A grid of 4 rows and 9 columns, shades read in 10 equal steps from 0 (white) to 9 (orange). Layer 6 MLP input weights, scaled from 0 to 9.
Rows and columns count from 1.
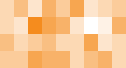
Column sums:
15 14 22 24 19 15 14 12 16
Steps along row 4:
same up down same down up up down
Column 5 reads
4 6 3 6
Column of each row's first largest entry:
6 3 7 3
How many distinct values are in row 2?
7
